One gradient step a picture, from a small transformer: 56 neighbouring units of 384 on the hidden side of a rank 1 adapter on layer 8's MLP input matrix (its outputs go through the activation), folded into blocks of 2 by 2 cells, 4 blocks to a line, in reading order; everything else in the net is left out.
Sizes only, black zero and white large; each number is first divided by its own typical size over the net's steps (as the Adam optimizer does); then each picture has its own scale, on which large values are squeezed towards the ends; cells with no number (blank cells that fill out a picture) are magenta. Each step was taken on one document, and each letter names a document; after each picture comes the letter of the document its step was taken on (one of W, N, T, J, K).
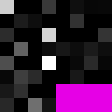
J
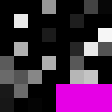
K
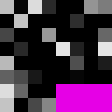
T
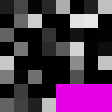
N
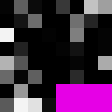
N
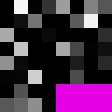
N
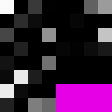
J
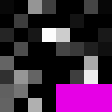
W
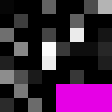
K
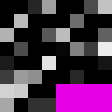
K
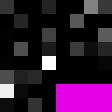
J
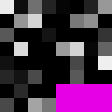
T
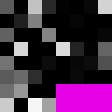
T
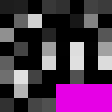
T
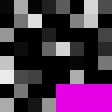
N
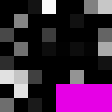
K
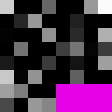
J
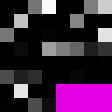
K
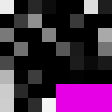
T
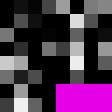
N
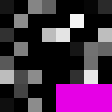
W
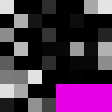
J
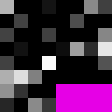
J
